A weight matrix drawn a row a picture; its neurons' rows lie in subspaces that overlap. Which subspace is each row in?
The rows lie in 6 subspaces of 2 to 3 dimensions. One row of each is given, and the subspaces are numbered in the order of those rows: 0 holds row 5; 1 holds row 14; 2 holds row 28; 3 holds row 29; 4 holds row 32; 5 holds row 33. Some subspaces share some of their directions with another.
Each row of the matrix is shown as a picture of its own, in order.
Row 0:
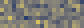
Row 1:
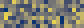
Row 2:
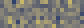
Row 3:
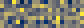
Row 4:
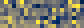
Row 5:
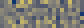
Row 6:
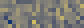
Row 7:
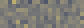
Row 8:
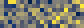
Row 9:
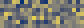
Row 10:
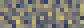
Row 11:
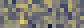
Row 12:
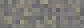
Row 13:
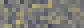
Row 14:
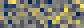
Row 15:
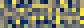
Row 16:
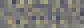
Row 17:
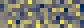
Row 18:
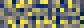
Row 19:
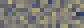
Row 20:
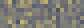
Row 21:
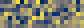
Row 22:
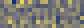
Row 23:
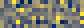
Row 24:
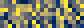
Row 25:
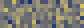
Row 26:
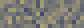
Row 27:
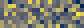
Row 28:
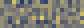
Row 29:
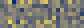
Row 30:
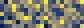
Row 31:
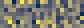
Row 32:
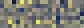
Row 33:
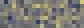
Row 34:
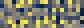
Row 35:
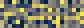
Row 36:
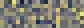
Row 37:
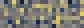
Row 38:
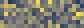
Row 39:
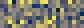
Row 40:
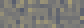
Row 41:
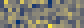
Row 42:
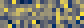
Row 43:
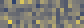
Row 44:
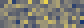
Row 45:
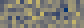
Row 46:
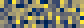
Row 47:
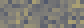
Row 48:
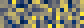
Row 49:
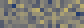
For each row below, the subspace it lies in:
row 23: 3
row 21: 2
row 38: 1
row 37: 5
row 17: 1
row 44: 5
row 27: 1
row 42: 4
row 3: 4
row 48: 0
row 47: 5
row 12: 3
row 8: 1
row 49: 1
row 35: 4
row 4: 5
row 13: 0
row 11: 0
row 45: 2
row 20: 3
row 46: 5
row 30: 5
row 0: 5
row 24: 4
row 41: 0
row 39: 3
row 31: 2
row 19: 1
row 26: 2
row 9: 2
